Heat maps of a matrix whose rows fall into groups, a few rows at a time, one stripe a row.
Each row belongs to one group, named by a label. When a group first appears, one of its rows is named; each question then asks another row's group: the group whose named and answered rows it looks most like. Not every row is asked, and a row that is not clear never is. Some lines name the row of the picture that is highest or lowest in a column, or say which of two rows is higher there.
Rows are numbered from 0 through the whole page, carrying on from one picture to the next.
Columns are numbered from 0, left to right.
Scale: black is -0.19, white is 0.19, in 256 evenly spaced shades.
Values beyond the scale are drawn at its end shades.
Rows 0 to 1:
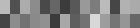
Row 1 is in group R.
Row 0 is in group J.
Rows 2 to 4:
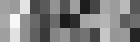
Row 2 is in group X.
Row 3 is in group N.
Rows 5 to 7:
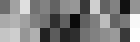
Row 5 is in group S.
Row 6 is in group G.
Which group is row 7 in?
G
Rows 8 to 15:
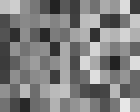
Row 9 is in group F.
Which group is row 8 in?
N
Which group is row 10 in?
J
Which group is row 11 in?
R
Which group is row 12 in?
F
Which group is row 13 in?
R
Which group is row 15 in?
J
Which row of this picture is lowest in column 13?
8
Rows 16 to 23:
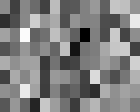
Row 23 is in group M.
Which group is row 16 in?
J
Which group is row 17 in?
F
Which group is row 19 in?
R
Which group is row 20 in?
G
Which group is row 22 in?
X
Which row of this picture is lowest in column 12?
18
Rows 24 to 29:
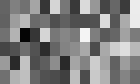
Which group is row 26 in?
M
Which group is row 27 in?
J
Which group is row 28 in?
J
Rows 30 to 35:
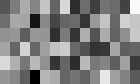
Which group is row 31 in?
X
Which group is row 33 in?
S
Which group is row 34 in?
N
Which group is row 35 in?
M
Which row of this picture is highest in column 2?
33
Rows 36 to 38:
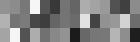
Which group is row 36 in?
G
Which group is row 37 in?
J
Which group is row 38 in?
N
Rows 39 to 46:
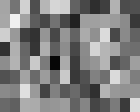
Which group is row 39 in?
S
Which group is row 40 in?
N
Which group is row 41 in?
M
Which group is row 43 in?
G
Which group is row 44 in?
R
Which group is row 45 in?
X
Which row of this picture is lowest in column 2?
41
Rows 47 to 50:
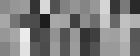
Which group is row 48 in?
J
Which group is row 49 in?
X
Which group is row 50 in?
X
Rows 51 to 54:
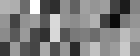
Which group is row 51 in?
G
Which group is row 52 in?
F
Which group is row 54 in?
R
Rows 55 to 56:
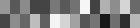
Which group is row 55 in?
J
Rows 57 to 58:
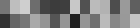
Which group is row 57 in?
X
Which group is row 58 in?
R
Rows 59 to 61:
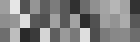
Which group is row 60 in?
X
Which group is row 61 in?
M
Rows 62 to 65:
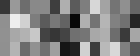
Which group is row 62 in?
R
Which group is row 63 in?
N
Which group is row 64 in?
G
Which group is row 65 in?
N
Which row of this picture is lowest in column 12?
64
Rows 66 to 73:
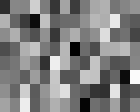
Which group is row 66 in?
R
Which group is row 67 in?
M
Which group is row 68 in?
M
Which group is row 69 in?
R
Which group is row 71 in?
F
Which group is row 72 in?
S
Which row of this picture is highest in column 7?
68
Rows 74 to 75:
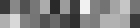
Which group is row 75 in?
N
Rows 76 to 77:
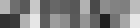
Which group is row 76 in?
G
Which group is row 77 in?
F
